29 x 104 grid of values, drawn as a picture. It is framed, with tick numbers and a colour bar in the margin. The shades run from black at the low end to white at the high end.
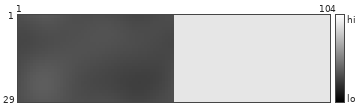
It is made of 1 by 2 panels. Panel 1,1: low, smooth, faint in contrast. Panel 1,2: very high, flat.
